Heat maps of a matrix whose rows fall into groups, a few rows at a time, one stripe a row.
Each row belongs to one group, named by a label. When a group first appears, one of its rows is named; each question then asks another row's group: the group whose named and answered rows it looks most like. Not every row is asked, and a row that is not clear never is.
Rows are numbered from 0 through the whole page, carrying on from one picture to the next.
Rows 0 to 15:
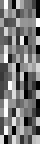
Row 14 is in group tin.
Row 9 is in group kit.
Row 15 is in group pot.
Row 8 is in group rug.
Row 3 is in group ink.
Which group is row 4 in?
rug
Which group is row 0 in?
tin
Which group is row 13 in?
rug
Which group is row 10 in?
rug
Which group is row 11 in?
ink
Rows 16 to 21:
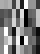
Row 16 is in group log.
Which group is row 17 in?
rug
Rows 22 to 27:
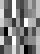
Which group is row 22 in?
pot
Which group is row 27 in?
rug
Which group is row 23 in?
pot
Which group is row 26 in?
pot
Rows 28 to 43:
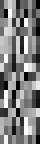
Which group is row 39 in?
tin
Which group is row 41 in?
log
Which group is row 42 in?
log
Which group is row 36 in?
rug
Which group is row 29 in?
kit
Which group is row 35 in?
log
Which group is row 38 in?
tin
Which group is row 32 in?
log
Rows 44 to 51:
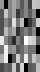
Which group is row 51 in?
rug
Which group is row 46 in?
rug
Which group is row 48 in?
log
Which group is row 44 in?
pot
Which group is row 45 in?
ink
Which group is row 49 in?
ink
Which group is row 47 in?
ink
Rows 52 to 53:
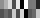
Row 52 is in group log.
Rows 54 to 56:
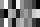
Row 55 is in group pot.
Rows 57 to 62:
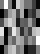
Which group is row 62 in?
rug
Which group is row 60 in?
pot
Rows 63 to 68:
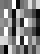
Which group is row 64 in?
tin
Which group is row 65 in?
log
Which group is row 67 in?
log
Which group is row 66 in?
tin
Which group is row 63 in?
pot
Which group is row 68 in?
kit
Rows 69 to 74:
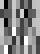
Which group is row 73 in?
log
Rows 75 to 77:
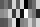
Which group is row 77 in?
pot
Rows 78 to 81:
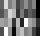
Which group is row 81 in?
tin
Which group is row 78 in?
ink
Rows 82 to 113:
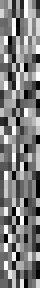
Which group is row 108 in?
kit
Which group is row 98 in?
rug
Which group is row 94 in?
log
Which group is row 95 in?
pot
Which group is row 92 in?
rug
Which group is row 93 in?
ink
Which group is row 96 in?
pot
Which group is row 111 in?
tin
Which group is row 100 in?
rug
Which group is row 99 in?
pot
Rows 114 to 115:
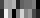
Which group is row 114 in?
ink
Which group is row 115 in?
tin
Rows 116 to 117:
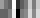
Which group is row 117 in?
pot
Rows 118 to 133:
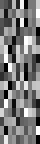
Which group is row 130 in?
log
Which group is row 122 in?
log
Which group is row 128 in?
kit
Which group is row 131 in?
ink
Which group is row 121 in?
ink
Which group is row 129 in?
tin
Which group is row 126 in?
rug
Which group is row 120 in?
rug
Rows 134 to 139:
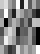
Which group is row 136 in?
pot
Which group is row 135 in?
tin
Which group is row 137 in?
ink
